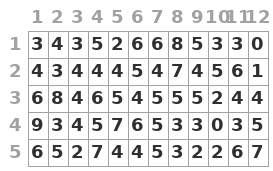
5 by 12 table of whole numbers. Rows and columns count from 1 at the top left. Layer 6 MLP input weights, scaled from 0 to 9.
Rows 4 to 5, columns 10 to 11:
0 3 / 2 6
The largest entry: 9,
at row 4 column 1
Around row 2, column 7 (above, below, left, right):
6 5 5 7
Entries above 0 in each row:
11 12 12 11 12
